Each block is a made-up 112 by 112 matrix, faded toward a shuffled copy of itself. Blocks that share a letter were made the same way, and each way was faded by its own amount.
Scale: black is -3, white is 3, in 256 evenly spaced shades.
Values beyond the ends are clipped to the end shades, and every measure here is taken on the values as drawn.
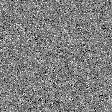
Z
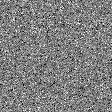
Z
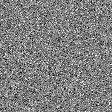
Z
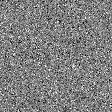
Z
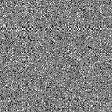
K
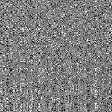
K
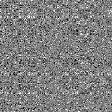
K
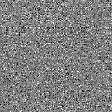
K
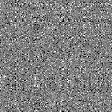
K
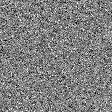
Z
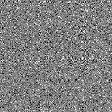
K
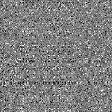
K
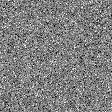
Z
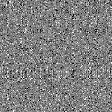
K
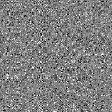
K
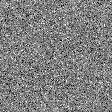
Z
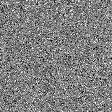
Z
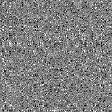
K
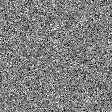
Z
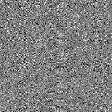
K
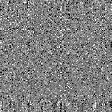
K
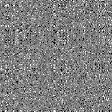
K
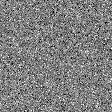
Z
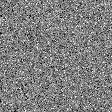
Z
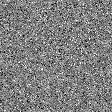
Z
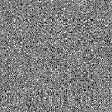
K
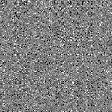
K
